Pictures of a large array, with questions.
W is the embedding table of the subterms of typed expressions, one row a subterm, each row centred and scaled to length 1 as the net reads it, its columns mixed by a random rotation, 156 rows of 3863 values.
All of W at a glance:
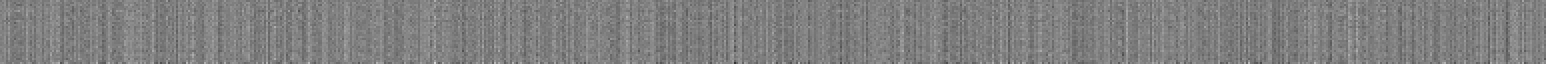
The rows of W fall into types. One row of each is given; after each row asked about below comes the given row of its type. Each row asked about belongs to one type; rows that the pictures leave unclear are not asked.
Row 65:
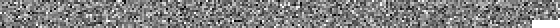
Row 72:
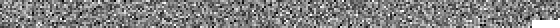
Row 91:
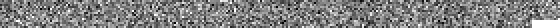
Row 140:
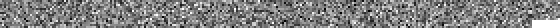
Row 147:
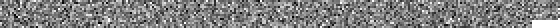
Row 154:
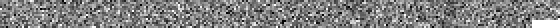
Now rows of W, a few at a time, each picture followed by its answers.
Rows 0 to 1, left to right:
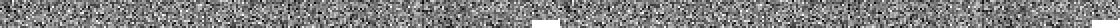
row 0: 91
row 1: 91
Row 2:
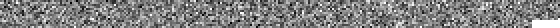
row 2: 65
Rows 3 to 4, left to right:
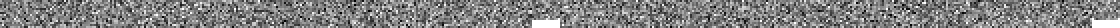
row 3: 140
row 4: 154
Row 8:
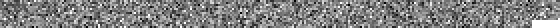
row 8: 147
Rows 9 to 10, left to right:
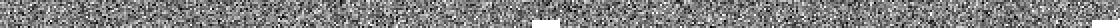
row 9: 65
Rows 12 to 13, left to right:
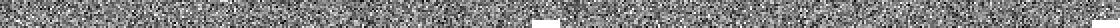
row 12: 91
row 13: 147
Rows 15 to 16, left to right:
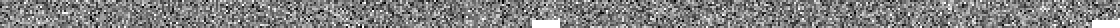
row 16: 140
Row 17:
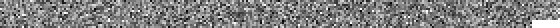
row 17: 154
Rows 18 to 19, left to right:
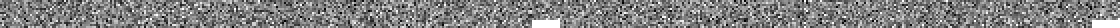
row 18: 140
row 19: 147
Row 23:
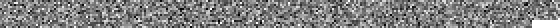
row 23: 65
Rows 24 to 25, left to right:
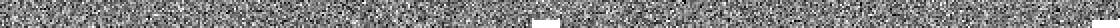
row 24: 154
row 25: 65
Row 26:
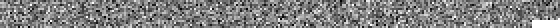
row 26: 65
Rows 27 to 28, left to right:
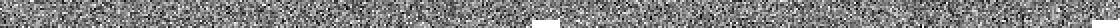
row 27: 154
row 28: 91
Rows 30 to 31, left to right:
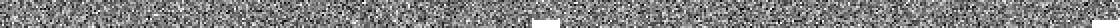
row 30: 154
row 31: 65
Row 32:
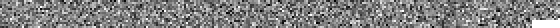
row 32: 154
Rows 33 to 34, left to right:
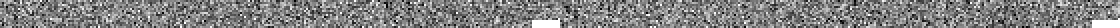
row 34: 91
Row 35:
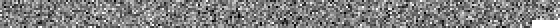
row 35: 140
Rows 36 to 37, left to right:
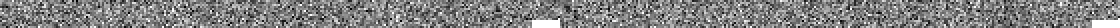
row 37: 91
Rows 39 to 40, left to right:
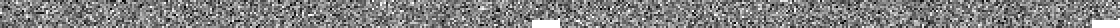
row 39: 65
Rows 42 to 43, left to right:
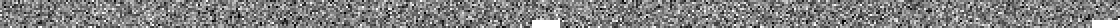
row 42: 140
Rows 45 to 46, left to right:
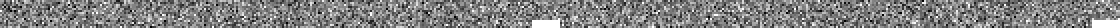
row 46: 154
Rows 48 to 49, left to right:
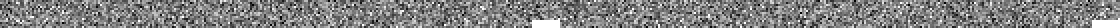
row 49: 147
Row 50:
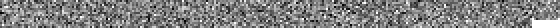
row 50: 154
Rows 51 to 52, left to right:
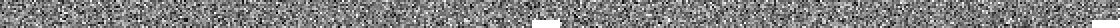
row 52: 147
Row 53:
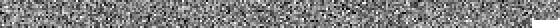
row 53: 154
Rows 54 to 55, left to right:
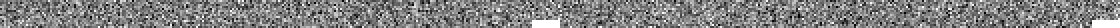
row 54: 91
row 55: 140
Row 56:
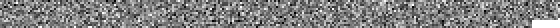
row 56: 65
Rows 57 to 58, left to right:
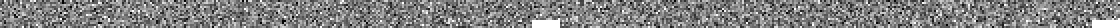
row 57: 147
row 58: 154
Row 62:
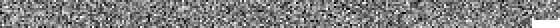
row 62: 154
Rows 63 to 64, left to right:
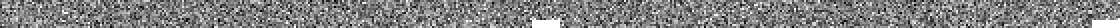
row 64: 140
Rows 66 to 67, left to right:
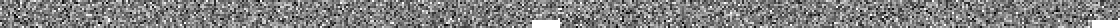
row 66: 147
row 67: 72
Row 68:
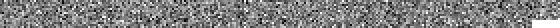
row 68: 147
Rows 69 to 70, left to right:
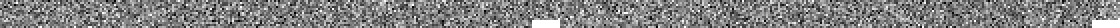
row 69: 65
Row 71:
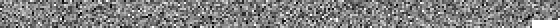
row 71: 72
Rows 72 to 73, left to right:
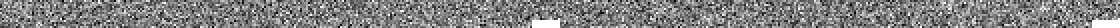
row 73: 140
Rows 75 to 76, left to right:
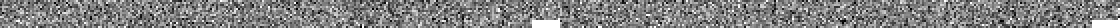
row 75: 91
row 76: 147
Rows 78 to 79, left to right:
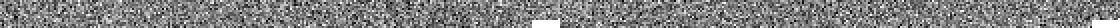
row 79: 72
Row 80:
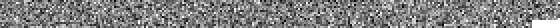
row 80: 140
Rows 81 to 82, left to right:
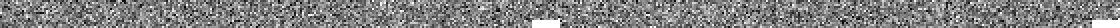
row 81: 65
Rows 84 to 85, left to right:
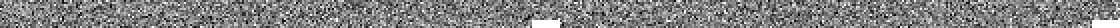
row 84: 72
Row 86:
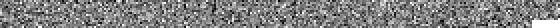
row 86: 147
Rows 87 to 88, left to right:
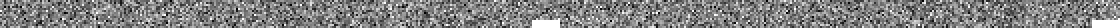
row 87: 140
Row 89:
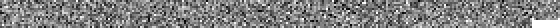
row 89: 154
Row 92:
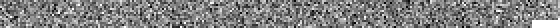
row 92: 91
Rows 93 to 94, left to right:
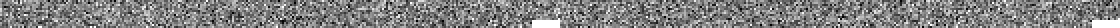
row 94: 65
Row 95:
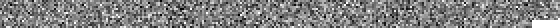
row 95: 65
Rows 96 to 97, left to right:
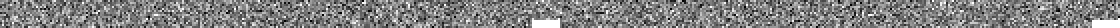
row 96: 154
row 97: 65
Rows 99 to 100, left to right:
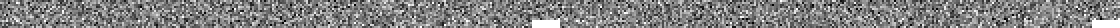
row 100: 91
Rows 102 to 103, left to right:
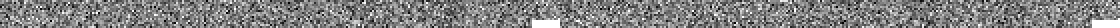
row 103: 91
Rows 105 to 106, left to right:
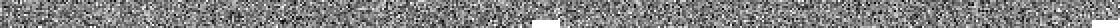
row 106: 91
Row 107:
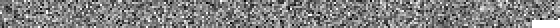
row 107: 91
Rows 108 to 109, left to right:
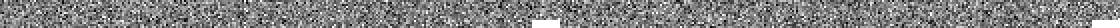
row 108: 147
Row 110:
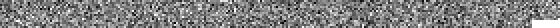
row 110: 91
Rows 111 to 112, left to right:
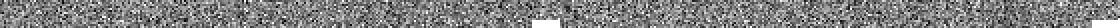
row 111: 147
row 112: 91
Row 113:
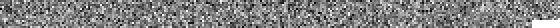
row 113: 91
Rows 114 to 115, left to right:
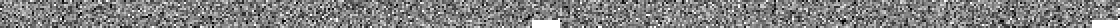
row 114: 72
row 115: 147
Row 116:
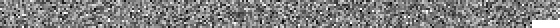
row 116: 154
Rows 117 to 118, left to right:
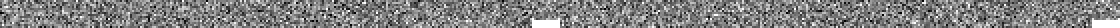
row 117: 154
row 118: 154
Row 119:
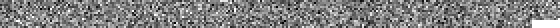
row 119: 91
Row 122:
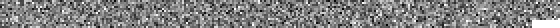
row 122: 154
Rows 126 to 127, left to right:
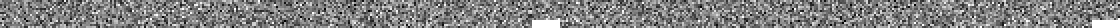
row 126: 140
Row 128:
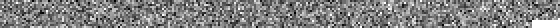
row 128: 140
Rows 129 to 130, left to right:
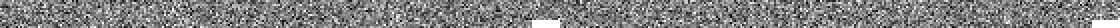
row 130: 147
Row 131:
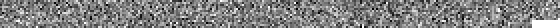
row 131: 91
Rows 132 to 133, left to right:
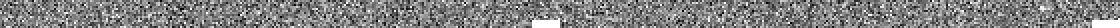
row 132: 65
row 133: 72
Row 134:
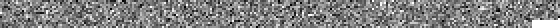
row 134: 65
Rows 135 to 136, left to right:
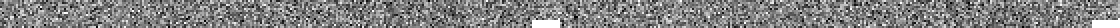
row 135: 154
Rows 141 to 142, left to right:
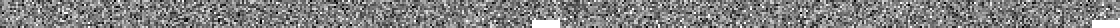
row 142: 147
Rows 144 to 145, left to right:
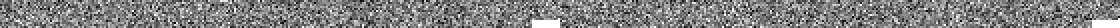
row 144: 91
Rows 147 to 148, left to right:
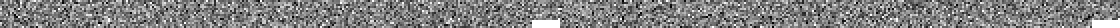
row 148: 72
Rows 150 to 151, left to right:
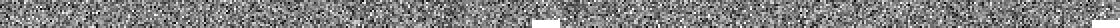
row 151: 147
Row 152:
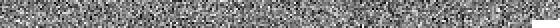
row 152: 91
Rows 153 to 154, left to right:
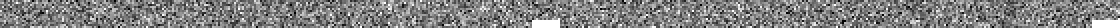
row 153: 140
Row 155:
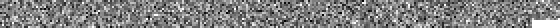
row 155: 154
